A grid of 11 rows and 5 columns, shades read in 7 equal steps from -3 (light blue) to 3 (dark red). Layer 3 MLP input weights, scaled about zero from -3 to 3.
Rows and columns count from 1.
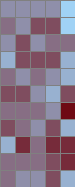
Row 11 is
0 -1 -1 1 -2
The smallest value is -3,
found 2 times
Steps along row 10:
same same up up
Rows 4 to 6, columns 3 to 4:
1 1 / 0 -1 / -1 -2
